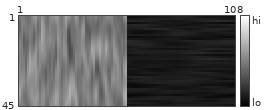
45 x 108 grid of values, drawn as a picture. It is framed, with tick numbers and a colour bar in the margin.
It is made of 1 by 2 panels. Panel 1,1: middling, streaked downward. Panel 1,2: very low, streaked across, faint in contrast.
